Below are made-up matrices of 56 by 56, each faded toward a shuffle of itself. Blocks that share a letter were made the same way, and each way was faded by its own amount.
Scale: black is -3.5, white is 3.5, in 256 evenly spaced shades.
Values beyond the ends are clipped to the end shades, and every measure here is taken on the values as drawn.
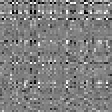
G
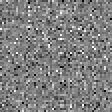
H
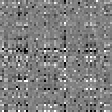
G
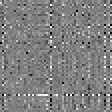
G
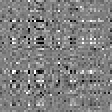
G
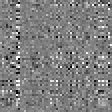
G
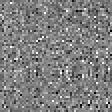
H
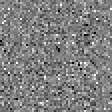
H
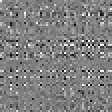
G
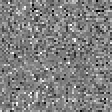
H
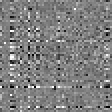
G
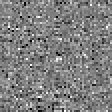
H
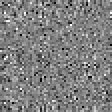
H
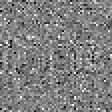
H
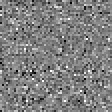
H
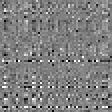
G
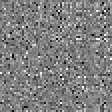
H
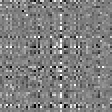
G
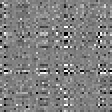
G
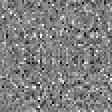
H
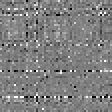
G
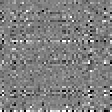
G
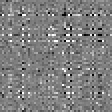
G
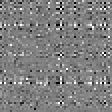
G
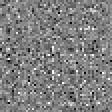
H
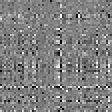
G
